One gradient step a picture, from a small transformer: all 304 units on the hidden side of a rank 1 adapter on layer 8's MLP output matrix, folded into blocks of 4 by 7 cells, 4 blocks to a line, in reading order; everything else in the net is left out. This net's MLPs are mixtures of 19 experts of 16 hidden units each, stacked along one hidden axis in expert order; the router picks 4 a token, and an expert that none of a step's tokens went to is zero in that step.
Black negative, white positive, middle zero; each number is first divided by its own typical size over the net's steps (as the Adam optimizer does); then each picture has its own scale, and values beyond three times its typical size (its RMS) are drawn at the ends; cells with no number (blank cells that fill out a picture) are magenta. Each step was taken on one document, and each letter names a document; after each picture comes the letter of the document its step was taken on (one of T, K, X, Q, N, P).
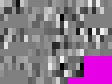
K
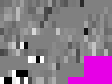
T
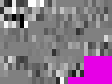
K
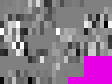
T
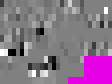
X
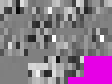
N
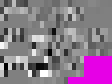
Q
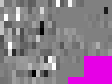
X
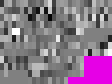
N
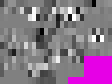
Q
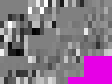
T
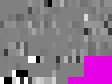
T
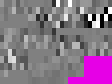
N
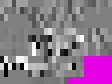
Q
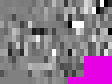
N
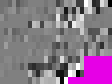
K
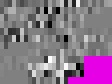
K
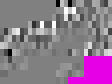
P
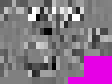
N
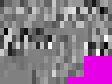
N
